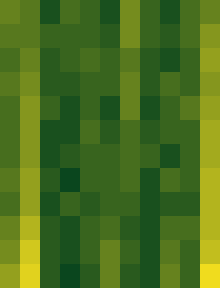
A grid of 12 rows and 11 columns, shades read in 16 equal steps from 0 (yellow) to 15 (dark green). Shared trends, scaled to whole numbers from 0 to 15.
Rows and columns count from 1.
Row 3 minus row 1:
2 -1 -1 1 -1 -2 2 1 0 1 -3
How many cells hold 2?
1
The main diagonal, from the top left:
9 10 13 13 12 13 11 14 13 11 3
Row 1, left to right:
9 10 14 11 12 14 8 12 14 11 9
